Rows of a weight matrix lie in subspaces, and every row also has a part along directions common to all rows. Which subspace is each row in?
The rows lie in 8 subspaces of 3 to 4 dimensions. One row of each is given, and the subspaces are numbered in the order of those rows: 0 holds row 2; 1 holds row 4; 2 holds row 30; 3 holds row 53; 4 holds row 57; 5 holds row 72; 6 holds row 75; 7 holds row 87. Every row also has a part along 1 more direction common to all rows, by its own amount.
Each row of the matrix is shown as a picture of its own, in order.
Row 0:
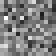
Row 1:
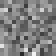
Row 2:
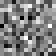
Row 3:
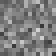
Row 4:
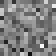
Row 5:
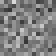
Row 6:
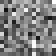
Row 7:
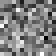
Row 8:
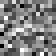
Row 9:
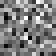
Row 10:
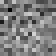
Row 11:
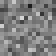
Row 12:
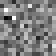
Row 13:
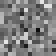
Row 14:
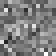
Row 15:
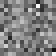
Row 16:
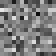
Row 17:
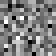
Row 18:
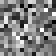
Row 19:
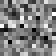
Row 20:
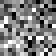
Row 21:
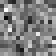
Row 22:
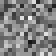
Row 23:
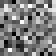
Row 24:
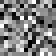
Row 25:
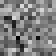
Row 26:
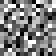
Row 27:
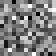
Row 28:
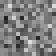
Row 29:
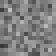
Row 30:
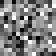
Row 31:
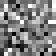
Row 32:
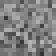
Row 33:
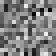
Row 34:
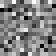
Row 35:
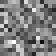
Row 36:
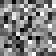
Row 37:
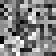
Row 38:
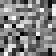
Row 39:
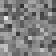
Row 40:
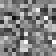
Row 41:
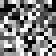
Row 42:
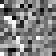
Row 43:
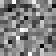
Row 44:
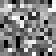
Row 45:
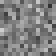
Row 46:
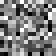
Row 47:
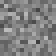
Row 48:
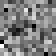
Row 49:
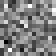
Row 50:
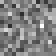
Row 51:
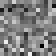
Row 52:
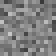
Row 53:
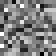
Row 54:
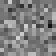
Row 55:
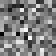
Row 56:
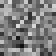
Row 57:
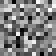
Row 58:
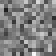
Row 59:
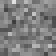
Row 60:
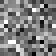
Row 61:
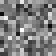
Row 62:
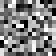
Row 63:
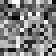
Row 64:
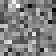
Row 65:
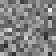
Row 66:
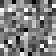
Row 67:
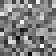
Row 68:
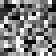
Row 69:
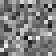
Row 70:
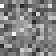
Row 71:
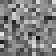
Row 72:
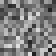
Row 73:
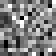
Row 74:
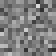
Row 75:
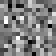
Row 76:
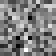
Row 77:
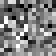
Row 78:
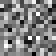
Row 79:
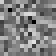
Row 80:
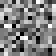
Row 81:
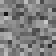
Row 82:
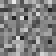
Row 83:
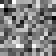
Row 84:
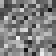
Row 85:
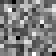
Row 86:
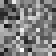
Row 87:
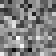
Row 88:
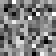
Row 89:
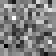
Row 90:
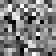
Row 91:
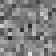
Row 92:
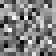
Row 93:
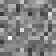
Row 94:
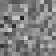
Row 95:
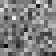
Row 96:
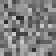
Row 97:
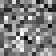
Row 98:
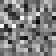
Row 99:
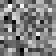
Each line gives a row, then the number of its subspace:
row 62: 6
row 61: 2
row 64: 6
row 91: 2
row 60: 1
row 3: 3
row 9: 5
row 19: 0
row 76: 3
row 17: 6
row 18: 2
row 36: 2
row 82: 1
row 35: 1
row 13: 5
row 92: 4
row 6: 7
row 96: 6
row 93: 2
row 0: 0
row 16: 1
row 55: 6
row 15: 3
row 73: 5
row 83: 7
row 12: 7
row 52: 0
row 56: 7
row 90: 7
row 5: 4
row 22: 4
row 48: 3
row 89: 3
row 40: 4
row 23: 6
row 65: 2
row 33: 0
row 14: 3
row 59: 7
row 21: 7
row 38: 5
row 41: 5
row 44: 5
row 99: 7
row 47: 4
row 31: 6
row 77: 2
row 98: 0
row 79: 4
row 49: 6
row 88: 0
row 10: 4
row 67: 1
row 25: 7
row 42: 7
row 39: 0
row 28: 6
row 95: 3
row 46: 2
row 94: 0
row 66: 1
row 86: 5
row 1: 0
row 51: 1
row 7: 2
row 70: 3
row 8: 3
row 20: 1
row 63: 5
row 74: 3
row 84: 0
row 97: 5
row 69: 2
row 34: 1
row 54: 2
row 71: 7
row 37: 3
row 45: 5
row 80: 5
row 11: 6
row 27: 6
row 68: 5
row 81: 0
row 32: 6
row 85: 3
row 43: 1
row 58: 7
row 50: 4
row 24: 4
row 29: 0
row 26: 4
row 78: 2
